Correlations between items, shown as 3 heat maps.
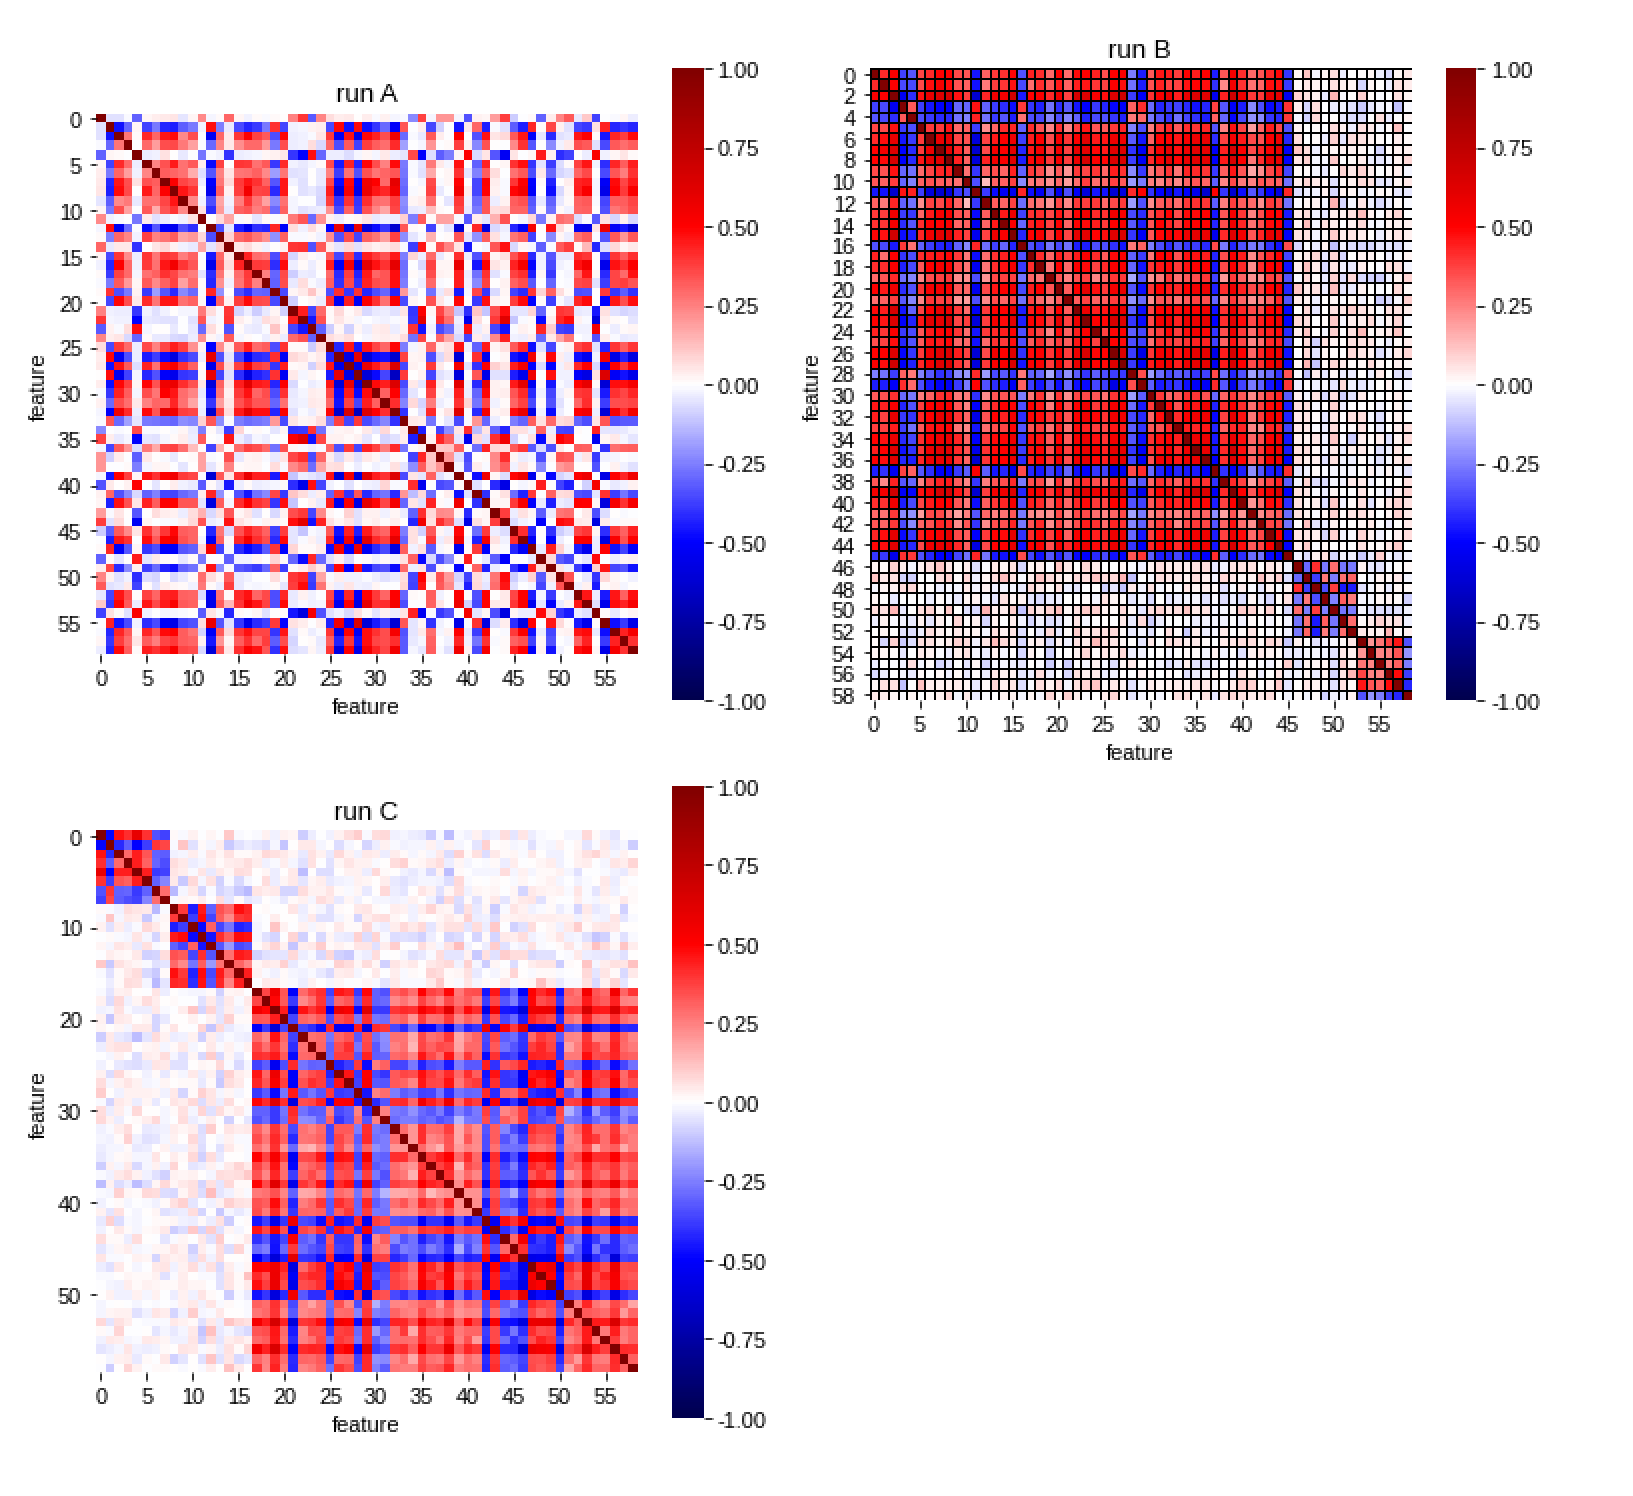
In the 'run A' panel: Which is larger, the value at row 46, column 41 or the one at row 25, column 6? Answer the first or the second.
the second
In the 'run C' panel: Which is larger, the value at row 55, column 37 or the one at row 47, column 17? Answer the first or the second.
the second
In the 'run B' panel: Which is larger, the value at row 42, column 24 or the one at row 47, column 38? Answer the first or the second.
the first
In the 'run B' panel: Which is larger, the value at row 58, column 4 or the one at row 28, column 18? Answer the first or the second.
the first
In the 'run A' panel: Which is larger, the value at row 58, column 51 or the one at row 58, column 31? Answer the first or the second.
the second
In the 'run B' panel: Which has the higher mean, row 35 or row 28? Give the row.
35
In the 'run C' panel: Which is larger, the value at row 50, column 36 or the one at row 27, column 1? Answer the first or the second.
the second
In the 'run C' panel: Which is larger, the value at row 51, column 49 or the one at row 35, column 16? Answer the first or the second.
the first
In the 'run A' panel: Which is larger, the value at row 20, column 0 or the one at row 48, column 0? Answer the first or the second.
the first
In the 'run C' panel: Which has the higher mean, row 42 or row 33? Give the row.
33
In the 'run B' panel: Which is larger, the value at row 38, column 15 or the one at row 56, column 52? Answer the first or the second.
the first
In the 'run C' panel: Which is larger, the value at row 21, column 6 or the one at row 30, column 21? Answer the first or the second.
the second
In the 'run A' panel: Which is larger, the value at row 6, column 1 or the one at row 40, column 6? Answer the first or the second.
the second
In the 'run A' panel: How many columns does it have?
59
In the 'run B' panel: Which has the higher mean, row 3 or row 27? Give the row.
27
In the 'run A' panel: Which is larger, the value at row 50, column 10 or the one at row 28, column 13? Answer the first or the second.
the first
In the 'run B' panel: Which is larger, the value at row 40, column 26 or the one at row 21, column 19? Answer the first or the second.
the first
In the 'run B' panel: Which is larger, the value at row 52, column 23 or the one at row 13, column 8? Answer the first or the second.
the second
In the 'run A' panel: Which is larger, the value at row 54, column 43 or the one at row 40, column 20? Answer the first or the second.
the second
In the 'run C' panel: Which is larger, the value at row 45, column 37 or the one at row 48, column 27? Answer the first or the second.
the second
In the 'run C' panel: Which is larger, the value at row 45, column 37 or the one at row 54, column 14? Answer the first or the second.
the second
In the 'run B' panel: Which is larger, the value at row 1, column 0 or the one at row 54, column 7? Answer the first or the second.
the first
